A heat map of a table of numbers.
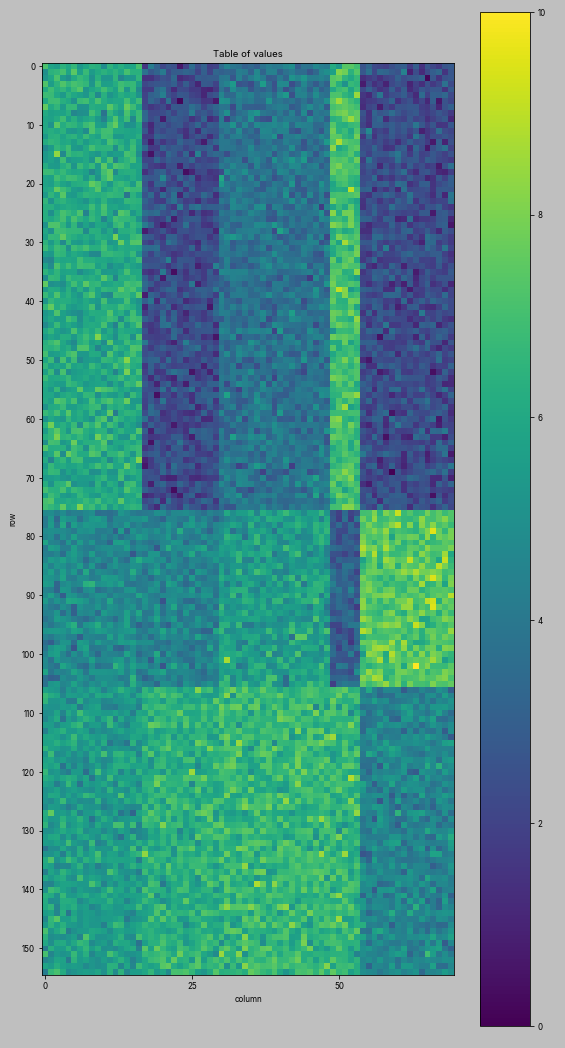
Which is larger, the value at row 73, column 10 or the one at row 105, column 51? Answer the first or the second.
the first
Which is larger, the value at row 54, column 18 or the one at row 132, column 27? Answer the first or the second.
the second
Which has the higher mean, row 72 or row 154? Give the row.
154
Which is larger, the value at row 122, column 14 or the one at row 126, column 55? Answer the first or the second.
the first
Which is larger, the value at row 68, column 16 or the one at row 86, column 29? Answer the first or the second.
the first
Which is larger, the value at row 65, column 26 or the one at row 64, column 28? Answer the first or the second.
the second
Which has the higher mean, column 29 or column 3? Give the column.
3
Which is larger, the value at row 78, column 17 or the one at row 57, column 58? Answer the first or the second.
the first
